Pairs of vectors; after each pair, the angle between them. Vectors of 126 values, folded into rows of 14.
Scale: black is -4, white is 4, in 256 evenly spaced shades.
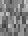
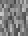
partly aligned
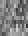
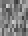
partly opposed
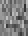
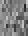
nearly parallel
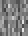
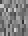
partly opposed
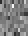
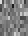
nearly opposite
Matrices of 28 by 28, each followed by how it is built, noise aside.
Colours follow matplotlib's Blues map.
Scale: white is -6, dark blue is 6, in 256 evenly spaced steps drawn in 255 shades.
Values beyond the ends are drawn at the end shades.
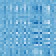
low rank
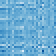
low rank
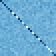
diagonal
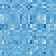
low rank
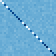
diagonal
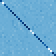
diagonal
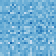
low rank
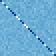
diagonal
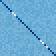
diagonal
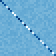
diagonal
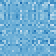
low rank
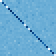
diagonal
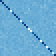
diagonal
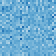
low rank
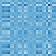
low rank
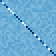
diagonal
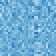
low rank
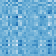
low rank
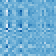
low rank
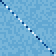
diagonal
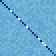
diagonal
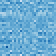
low rank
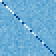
diagonal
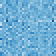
low rank
